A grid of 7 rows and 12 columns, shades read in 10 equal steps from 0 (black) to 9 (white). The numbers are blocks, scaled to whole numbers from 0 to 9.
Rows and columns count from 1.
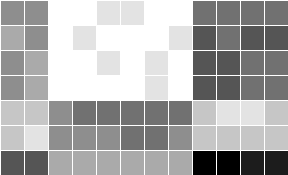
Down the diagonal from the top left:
5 5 9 9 4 4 6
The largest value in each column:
7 8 9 9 9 9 9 9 7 8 8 7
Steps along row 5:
same down down same same same same up up same down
